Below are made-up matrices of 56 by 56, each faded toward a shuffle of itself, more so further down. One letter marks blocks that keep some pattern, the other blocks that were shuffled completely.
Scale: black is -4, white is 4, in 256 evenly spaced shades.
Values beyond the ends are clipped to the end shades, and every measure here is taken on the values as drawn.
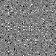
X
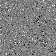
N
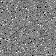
N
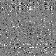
X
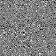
X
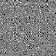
X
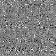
X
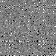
X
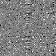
X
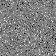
N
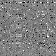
X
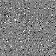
X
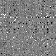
X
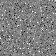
N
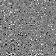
X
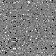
X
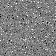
N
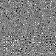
X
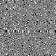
X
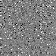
X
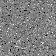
N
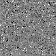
X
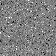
N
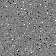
N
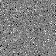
X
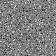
N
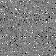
X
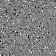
N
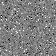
N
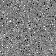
N
